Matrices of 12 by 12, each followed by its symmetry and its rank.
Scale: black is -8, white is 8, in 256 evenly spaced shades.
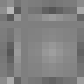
symmetric, rank one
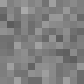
neither, full rank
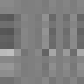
neither, rank one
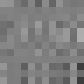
neither, rank two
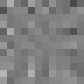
antisymmetric, rank two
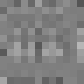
neither, rank two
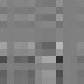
neither, rank one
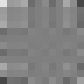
symmetric, rank one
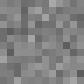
neither, full rank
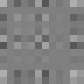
symmetric, rank one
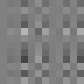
neither, rank one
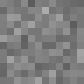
neither, full rank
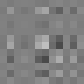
symmetric, rank one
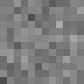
neither, full rank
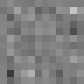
antisymmetric, rank two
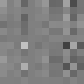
neither, rank two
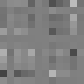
antisymmetric, rank two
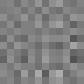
antisymmetric, rank two
